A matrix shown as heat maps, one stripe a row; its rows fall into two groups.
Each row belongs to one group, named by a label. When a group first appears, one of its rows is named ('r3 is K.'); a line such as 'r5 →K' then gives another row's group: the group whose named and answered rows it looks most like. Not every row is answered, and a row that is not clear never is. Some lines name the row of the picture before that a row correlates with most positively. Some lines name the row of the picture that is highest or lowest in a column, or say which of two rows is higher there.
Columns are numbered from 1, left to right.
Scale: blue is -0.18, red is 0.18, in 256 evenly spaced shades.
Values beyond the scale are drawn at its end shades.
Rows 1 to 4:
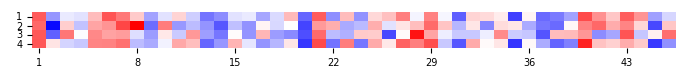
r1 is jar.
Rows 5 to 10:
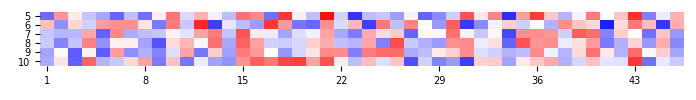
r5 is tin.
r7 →tin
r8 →tin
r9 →tin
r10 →tin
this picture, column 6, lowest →5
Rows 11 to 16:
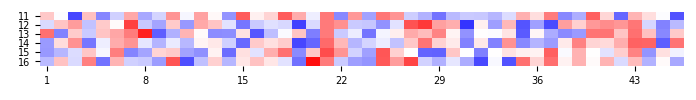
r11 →tin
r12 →jar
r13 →jar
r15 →tin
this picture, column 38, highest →12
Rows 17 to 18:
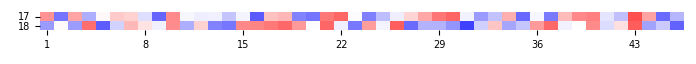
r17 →jar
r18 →tin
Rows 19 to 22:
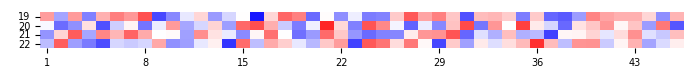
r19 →jar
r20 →tin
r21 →jar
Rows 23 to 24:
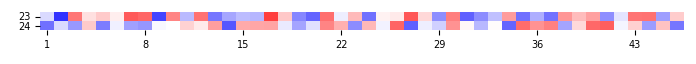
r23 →jar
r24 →tin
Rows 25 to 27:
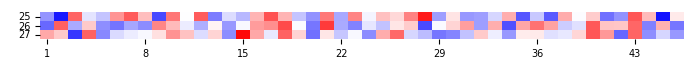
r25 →jar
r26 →tin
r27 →tin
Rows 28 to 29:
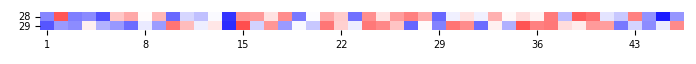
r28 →tin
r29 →tin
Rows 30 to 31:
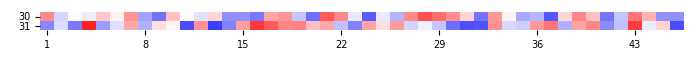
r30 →jar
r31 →tin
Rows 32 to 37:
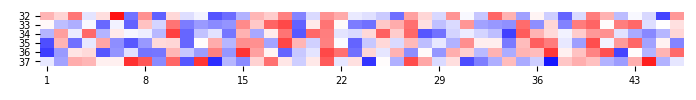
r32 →jar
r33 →tin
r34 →tin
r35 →tin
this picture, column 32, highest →35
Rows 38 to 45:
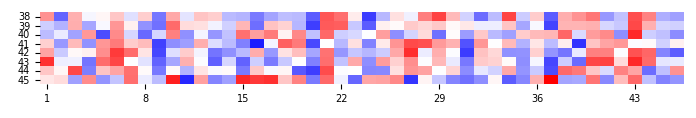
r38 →jar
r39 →jar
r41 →jar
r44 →jar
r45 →tin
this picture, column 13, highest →38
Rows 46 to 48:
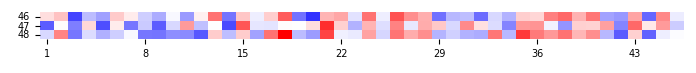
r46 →tin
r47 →tin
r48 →tin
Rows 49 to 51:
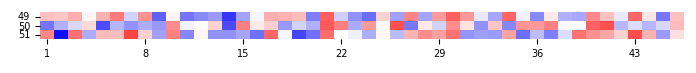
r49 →jar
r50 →tin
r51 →jar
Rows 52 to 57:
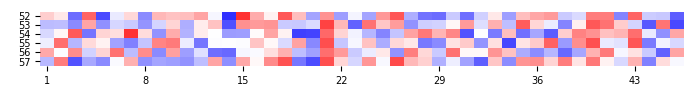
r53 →tin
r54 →jar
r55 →tin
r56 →jar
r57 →tin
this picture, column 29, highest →54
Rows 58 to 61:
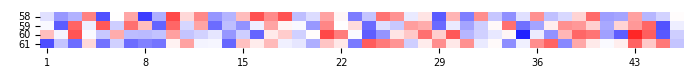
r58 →tin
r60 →jar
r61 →tin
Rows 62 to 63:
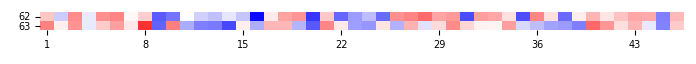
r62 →jar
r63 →jar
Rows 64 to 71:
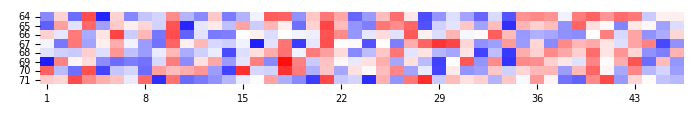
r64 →tin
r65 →tin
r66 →jar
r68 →tin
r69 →tin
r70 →tin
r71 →jar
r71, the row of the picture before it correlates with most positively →63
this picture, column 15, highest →70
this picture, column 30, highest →67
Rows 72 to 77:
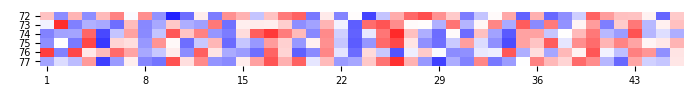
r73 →tin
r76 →jar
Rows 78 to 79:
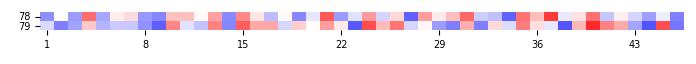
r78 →tin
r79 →tin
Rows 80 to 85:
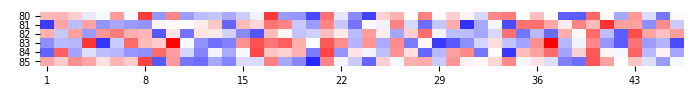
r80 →jar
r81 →tin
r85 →jar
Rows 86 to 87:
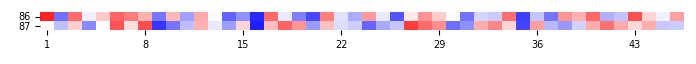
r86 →jar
